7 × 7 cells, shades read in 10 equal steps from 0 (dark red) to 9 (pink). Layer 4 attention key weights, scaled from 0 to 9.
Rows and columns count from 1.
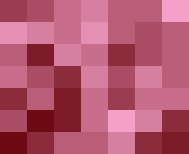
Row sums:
39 43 30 35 29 29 22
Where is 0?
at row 6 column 2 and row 7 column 1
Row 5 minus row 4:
-4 1 -1 -1 -1 -1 1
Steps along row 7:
up up same up down down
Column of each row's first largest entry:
7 1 3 4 4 5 5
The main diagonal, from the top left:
3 7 7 7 3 7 1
